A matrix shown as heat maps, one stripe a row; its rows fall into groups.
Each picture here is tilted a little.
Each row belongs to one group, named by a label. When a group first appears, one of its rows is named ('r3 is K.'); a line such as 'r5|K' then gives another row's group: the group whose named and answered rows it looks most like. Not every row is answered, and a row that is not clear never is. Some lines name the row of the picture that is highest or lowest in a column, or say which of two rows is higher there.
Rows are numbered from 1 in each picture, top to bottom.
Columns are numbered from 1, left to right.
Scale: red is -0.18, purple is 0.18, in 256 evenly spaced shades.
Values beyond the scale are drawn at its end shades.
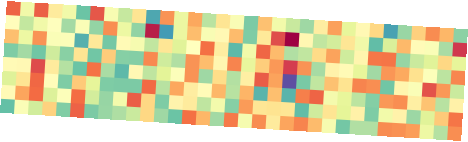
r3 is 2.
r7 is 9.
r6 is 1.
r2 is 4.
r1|2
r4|4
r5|2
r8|4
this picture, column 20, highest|1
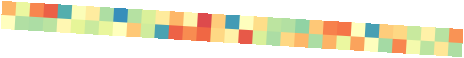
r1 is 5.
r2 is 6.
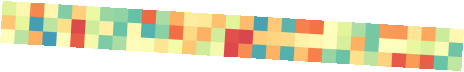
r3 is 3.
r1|1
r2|6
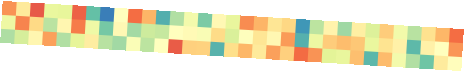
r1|9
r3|6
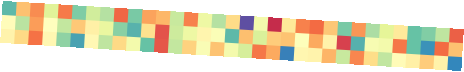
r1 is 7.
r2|5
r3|2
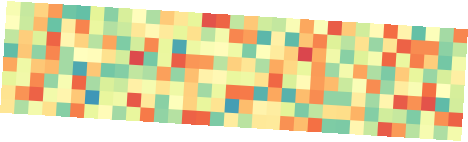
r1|5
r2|3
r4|6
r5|2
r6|3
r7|9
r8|4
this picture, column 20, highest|1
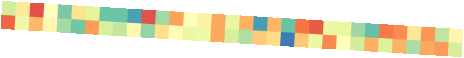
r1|1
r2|2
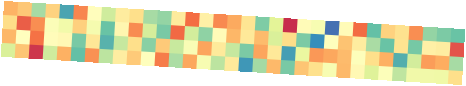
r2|9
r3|2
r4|7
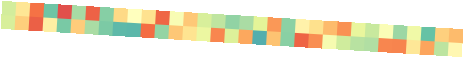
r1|7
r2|1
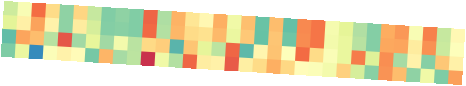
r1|1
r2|1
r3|7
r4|4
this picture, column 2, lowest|3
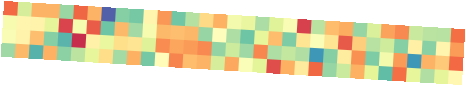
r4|6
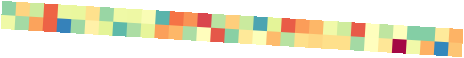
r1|6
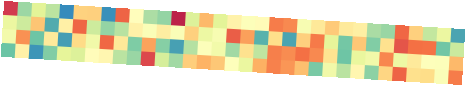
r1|6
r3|4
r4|4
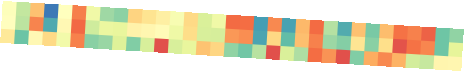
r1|3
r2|3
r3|5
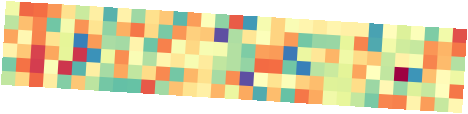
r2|9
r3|2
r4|9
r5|7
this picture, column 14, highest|4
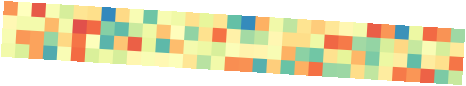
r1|2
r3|9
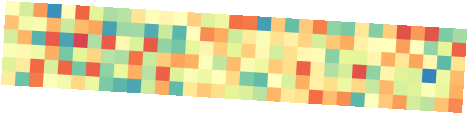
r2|5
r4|6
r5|7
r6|5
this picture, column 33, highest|1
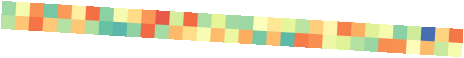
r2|1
